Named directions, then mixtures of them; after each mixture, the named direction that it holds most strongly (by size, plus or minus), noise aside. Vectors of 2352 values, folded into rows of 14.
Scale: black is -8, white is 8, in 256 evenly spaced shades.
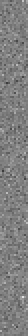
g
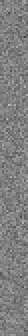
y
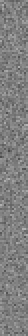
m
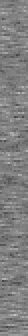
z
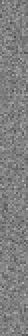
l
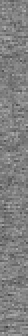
z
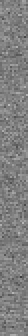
y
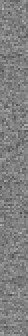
m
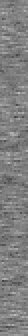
z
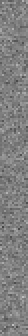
g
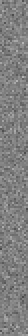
l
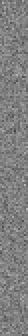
l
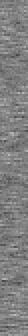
z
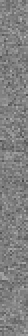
y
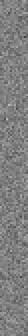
y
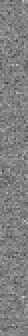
g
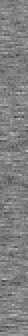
z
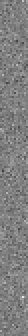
g
